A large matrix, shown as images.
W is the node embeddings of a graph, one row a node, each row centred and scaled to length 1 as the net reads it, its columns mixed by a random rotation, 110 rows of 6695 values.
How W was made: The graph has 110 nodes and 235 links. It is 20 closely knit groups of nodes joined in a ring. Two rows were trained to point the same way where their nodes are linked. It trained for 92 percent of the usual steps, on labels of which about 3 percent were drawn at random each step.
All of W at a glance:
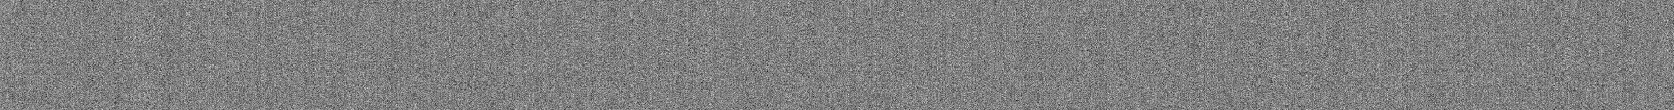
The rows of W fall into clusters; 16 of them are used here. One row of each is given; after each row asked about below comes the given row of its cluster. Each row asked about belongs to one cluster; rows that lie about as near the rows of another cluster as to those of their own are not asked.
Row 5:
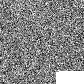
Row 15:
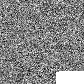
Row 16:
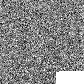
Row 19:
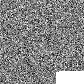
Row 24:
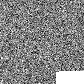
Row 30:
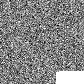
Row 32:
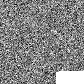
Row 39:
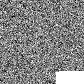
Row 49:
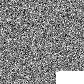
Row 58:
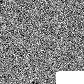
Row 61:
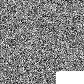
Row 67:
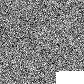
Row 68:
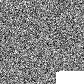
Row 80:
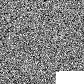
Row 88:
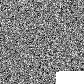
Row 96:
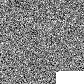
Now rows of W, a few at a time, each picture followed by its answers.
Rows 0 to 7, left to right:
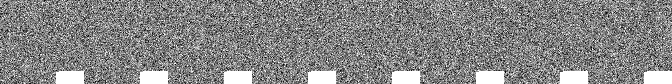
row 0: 80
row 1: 88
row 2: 61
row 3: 30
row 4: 88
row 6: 15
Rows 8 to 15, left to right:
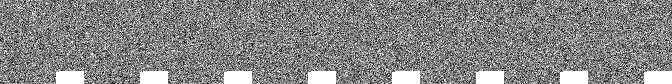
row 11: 16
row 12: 15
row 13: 96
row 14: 15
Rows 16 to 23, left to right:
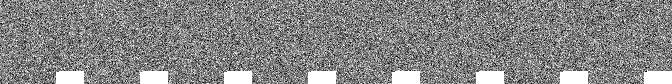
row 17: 5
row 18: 24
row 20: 67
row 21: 68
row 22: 88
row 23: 39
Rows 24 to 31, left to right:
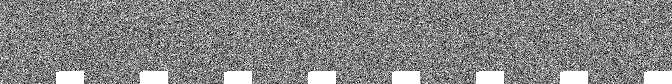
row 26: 16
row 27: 32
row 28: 96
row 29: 16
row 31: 19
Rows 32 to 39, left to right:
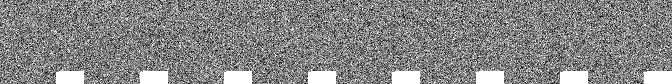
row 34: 30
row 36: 49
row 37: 49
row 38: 16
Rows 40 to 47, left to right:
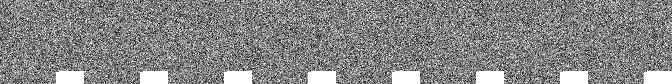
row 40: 67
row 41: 96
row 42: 24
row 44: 5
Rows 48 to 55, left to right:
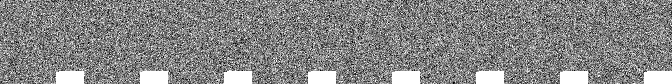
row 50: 67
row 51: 61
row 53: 58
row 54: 61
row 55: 15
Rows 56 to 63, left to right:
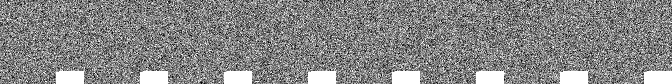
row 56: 49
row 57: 67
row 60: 68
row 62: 39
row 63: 68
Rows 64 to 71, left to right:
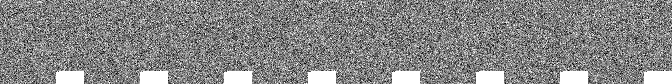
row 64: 19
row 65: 19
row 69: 68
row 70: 16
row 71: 19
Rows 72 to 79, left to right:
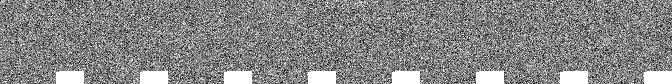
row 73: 30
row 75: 5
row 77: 24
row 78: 80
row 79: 58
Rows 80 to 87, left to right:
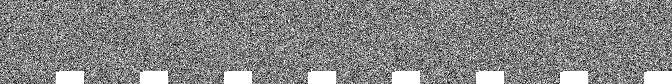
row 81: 15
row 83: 39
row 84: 15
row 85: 5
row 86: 96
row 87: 88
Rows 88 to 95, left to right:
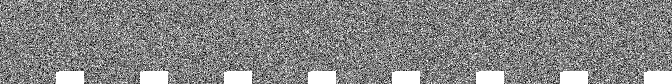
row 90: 24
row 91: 32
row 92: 24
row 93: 49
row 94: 96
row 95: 49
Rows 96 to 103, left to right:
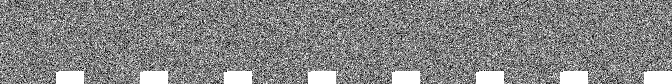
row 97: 30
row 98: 39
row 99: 49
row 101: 88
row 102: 39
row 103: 80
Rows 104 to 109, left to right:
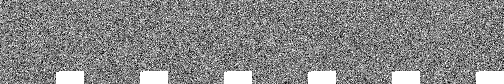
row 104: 16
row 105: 19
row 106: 30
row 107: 58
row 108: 80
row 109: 5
